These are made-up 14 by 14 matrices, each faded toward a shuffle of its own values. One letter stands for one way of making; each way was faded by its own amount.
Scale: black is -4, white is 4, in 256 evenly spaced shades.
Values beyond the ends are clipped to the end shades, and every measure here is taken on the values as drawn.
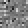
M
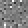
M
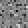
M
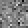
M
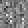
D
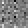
D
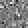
M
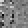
D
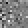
M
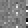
D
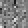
D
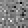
M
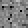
M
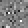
M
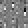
D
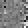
D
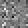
D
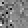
D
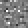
M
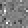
M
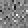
M
